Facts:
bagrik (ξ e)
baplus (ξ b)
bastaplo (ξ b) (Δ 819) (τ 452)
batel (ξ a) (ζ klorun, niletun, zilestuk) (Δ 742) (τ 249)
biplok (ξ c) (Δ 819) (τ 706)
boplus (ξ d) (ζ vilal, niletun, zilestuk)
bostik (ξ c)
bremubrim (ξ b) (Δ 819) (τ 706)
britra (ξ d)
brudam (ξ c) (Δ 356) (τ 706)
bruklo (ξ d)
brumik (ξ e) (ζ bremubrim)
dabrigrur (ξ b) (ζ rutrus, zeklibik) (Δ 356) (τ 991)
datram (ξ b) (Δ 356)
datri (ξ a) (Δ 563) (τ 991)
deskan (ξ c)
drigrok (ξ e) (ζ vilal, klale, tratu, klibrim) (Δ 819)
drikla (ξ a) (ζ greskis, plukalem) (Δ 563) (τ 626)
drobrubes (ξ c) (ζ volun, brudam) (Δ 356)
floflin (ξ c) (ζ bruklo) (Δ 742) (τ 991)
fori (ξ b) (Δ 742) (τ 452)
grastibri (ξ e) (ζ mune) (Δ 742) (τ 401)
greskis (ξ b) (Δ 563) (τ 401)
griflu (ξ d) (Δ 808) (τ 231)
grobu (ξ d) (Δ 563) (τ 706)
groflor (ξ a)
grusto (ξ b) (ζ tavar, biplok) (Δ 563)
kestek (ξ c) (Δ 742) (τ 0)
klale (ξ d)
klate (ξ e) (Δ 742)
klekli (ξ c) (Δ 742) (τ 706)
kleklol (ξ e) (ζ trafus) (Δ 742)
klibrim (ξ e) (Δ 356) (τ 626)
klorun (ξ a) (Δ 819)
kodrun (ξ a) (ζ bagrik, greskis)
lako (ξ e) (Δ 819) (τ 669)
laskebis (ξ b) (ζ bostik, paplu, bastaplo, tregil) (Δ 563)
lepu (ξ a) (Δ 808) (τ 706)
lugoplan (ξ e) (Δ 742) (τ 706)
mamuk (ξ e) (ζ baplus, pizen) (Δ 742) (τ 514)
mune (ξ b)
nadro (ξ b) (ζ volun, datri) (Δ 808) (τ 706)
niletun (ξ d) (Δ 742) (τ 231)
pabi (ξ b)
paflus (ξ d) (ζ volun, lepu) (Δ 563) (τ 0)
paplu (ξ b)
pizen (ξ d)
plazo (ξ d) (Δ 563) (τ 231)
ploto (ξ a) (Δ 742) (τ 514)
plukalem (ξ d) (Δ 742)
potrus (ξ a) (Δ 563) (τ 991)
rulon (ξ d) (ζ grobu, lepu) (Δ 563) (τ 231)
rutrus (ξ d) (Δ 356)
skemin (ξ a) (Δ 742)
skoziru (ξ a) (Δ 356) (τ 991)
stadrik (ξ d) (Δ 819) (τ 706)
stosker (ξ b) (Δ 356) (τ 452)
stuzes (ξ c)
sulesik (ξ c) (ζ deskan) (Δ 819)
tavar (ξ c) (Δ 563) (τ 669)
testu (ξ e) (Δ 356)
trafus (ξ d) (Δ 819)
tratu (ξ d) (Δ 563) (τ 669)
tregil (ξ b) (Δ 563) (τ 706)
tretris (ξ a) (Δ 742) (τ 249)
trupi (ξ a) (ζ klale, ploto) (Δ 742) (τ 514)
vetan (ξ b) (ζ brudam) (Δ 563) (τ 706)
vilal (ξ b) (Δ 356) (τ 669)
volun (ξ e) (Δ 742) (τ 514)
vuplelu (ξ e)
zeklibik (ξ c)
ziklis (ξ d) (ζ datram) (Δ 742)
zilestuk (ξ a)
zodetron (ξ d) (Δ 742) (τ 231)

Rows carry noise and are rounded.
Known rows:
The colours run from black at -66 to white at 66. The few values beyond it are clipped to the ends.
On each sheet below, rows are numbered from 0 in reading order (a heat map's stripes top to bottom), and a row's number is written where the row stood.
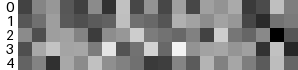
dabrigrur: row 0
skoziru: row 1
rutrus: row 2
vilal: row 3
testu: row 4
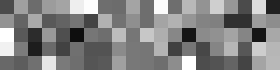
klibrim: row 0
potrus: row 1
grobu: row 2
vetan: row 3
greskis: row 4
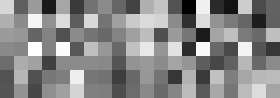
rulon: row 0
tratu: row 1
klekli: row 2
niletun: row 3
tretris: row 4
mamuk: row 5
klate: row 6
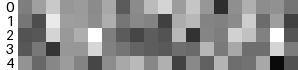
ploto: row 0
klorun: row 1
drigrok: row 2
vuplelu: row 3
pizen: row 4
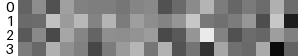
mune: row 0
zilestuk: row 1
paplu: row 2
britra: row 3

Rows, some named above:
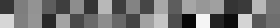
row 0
dabrigrur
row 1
rulon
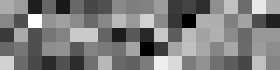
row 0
nadro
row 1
boplus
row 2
lako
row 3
bastaplo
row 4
datri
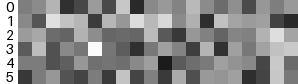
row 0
floflin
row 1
klale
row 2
fori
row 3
mamuk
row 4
stosker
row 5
dabrigrur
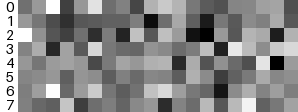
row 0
batel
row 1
drobrubes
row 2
paflus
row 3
lugoplan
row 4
plukalem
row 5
skemin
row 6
trupi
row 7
bremubrim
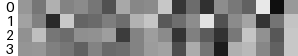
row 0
ziklis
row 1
tregil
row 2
kestek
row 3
klekli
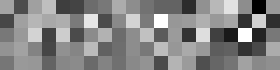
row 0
stadrik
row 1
vilal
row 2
zodetron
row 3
tavar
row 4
skemin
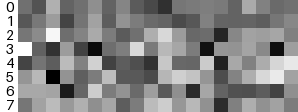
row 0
sulesik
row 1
kodrun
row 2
trupi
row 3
grobu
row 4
grastibri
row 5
volun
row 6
drikla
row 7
ploto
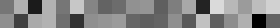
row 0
lugoplan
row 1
trafus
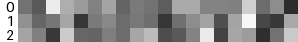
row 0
klorun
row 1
biplok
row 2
tregil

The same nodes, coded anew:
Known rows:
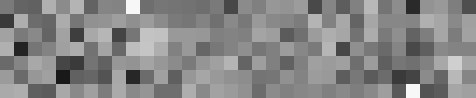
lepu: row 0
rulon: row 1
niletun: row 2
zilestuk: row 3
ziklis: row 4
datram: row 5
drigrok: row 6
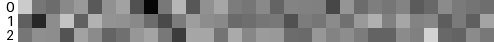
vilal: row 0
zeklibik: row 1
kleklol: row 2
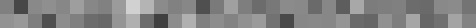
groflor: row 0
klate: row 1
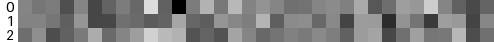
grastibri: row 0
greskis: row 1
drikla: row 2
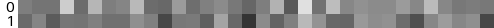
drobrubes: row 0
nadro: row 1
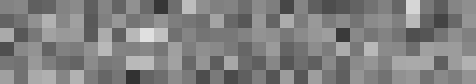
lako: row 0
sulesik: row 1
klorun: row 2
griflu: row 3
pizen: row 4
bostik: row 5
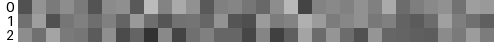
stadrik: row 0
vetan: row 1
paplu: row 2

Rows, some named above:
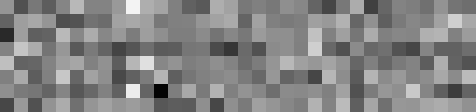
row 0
kodrun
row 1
ziklis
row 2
rulon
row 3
bastaplo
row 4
batel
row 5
tratu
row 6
grastibri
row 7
paflus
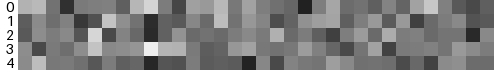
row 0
mamuk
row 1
dabrigrur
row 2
tavar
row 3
kodrun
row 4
tregil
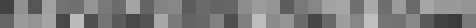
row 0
grobu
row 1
biplok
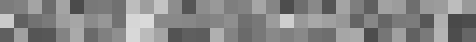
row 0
plukalem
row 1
batel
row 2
drikla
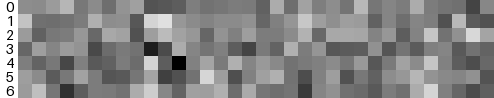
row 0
kestek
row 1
batel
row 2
boplus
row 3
bremubrim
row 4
grastibri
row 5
volun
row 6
mamuk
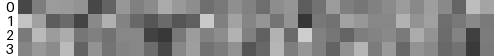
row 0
trafus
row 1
klibrim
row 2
floflin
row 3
klekli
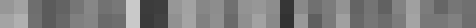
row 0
lugoplan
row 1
lugoplan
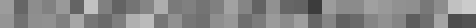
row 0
klale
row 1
tretris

